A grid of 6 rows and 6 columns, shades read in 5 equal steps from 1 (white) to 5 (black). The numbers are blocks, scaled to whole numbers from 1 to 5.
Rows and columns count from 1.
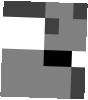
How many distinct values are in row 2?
3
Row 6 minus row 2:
2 2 2 -1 0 1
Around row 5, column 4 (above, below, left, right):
5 3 3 3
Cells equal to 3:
20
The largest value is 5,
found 2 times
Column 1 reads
4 1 1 3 3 3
